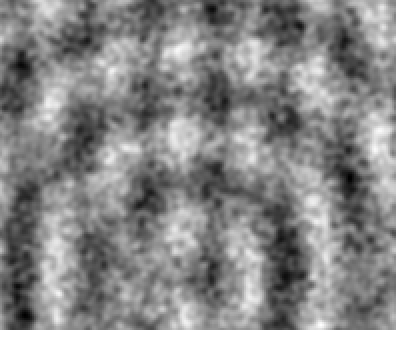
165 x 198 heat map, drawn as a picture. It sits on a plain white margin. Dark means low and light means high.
No seam splits the table. Concentric rings centre on the bottom middle. Overall the values sit about 50% of the way up the scale. No lone cell stands out from its neighbours. Upright stripes repeat 6 times across the table.
